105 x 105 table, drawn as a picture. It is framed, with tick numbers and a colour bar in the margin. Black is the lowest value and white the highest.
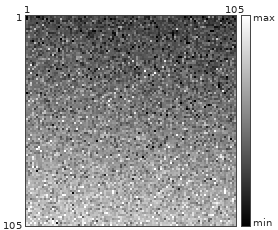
The field climbs toward the bottom. There are no regular stripes. The histogram is bell-shaped. No single row or column stands out from its neighbours. On average the colour sits 50% of the way up the scale.
